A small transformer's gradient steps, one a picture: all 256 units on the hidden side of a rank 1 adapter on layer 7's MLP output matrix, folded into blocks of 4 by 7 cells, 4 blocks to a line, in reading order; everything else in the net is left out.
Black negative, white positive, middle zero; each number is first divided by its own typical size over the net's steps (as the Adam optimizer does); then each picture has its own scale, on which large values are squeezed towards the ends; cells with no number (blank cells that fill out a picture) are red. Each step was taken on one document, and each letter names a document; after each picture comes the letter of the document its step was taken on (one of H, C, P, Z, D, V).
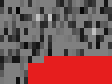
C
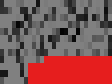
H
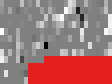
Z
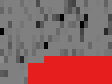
Z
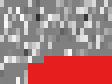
C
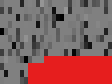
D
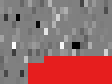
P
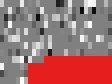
C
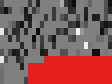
H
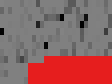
Z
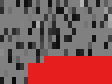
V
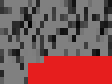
H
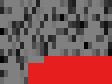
H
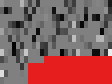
H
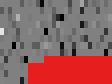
D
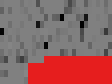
Z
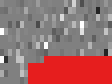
Z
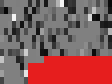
H
